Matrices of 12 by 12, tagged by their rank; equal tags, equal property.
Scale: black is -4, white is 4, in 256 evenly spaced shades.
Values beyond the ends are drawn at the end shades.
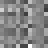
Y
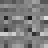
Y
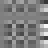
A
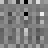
Y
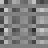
A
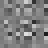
Y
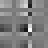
A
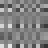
A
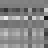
A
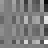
A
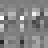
Y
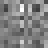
Y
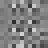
Y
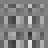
A
